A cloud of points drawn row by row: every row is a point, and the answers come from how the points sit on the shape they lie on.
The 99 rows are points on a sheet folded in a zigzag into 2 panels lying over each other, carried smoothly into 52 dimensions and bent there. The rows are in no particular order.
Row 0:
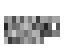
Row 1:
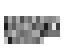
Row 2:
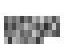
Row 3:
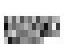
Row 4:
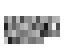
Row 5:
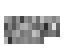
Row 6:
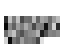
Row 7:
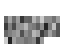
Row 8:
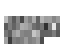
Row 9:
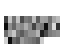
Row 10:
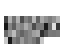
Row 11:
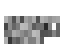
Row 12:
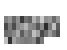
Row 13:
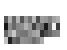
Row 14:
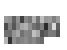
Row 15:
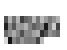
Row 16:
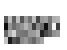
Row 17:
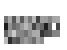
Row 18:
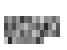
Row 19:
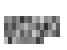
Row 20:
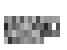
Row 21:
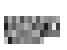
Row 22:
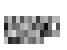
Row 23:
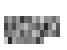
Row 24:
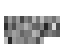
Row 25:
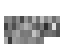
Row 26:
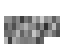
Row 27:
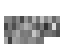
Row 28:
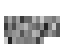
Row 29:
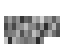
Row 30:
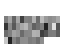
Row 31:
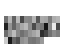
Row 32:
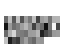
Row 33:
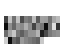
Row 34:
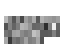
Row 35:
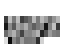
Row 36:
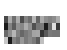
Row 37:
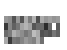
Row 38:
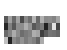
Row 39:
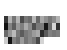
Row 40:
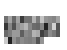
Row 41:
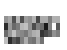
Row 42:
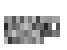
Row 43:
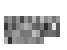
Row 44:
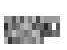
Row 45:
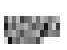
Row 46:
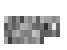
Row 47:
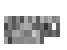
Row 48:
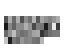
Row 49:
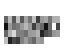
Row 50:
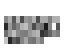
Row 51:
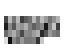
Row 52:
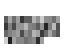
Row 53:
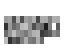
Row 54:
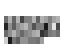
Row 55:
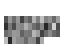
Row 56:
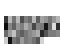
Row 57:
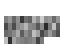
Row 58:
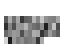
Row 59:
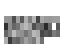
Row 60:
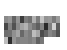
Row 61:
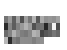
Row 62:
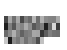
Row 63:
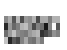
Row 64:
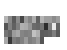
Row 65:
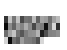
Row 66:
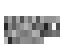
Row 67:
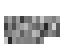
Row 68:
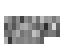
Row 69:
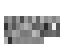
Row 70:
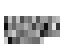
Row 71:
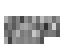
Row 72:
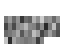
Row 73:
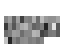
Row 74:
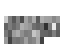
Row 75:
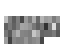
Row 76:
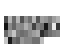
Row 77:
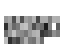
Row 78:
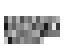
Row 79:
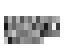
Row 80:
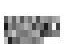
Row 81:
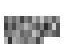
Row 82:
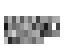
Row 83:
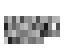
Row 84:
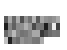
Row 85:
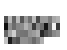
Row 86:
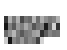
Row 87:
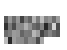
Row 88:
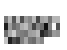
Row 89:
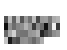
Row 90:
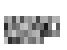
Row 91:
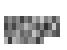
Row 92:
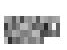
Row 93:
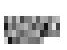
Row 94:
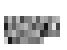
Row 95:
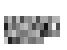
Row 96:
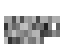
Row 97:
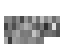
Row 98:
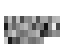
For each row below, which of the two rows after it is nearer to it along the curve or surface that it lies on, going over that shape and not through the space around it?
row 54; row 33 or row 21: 33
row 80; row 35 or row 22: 22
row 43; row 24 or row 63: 24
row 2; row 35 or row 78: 78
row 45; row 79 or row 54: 54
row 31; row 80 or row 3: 3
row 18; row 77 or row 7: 7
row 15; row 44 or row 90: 90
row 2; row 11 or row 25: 25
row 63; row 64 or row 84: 64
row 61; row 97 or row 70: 97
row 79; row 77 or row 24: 24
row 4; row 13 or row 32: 32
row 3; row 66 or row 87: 66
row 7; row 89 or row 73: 73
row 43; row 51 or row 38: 38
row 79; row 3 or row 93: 3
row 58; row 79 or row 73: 73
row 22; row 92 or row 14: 92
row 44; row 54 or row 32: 32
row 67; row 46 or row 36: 46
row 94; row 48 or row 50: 50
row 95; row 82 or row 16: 16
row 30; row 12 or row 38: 12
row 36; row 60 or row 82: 82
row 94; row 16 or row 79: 16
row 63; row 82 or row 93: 93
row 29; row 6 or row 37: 6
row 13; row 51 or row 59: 59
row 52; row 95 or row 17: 95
